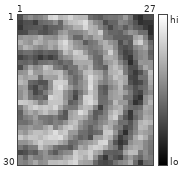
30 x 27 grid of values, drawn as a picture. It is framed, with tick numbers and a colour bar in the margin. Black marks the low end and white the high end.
No single row or column stands out from its neighbours. The field is mottled with small blotches. Rings spread out from the middle left.
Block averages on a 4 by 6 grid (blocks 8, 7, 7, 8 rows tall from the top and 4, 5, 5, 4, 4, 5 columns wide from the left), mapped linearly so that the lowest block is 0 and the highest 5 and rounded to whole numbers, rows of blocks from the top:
125310 | 233340 | 343241 | 354303
